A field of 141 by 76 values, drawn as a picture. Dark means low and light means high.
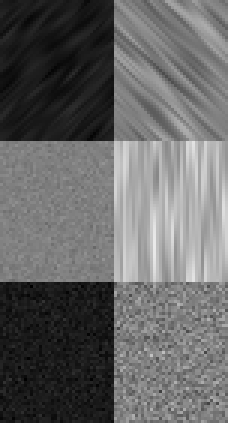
The table splits into 3 rows of 2 panels. Panel 1,1: very low, slanting up to the right, faint in contrast. Panel 1,2: middling, slanting down to the right. Panel 2,1: middling, fine-grained, faint in contrast. Panel 2,2: high, streaked downward. Panel 3,1: very low, fine-grained, faint in contrast. Panel 3,2: middling, fine-grained.
